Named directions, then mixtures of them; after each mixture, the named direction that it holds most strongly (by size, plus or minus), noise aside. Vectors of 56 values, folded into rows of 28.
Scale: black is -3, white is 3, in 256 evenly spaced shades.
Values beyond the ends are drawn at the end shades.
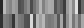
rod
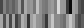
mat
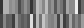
rod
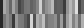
rod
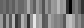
mat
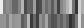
mat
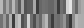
mat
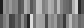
rod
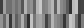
mat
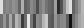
mat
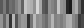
mat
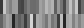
rod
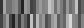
rod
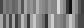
mat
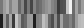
mat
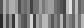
rod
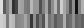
rod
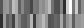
rod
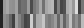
rod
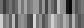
mat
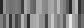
mat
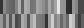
mat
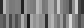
mat
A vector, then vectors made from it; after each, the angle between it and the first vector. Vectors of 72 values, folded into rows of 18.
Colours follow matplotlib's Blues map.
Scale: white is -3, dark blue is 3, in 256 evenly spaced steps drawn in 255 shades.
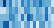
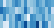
partly opposed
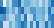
nearly opposite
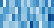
partly opposed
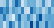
partly opposed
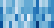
partly opposed
